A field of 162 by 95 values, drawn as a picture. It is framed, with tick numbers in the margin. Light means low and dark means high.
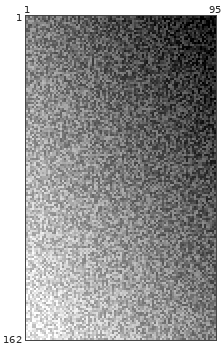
Ninth with the lowest average: bottom left. Mirror symmetry: none. Slope: up to the top right. Average level on the scale: 50%. Histogram: bell-shaped. Ninth with the highest average: top right. Stripes: none.
